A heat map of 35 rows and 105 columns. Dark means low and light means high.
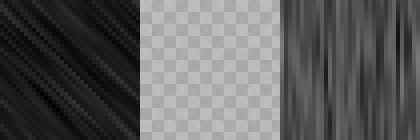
The table splits into one row of 3 panels. Panel 1,1: very low, slanting down to the right, faint in contrast. Panel 1,2: high, checkered, faint in contrast. Panel 1,3: low, streaked downward.
